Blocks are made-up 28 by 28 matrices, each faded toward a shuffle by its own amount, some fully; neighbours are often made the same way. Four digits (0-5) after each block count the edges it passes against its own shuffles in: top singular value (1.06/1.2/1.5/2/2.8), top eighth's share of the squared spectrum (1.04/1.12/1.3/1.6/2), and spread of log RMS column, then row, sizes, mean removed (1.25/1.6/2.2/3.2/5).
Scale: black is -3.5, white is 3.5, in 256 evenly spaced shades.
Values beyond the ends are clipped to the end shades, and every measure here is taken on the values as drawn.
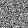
1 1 0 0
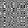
4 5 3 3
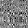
3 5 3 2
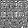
3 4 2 1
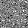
1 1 0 0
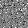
0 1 0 0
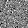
0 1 0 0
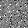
0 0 0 0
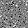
2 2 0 0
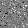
0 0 0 0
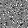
1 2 1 0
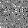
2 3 1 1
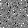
1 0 0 0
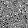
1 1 0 0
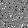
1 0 0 0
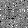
2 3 0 1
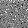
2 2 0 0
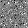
0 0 0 0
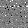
2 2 0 1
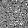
2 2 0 0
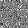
3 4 1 2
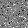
0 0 0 0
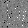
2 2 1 0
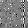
4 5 2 0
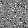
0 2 0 0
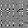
4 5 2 2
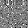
3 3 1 1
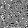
2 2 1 0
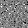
2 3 1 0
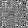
3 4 1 2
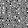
3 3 2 1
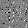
2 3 1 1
